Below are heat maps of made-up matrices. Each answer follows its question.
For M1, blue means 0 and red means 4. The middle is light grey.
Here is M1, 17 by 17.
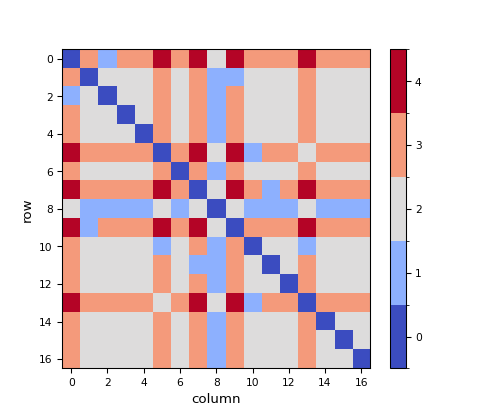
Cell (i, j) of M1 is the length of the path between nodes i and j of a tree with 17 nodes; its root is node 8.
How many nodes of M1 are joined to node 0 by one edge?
1
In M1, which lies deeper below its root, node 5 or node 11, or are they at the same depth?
node 5
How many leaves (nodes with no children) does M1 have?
12
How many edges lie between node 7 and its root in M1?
2
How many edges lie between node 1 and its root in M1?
1
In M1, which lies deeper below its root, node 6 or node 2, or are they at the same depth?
the same depth
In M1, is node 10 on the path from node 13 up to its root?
yes
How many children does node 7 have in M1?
0
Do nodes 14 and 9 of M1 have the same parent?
no
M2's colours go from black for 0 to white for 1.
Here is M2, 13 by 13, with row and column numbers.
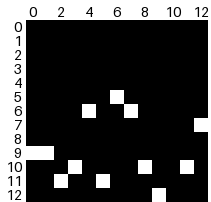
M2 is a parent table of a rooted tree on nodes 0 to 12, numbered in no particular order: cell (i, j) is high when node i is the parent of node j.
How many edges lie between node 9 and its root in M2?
6
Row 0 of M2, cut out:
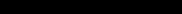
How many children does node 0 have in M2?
0
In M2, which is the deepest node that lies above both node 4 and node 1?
6
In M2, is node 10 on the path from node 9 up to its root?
yes
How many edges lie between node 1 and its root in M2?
7
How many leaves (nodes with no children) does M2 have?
6
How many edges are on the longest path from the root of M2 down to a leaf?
7
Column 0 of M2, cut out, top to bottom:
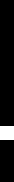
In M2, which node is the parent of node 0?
9
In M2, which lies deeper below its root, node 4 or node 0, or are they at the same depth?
node 0
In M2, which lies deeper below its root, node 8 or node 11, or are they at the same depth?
the same depth
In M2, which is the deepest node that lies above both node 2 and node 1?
11
